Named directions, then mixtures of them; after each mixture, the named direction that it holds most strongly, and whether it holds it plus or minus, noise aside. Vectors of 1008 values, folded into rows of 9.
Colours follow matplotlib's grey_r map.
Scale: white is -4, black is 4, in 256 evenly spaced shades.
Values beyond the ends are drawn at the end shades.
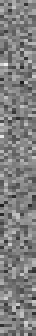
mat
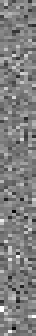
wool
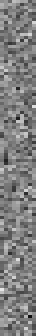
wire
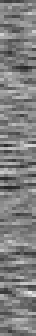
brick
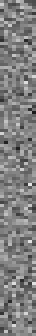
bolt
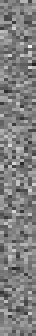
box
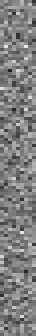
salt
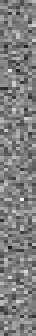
salt, minus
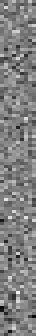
wool, minus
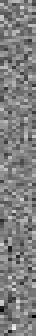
wool, minus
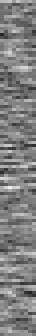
brick, minus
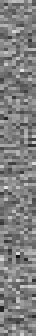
wool, minus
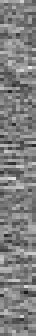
brick, minus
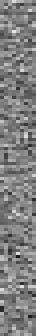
wool, minus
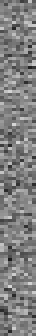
box, minus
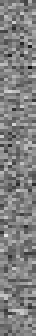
box, minus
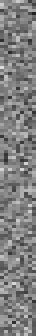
wire, plus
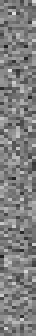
salt, minus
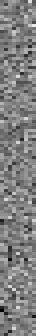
wool, minus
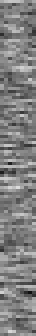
brick, minus
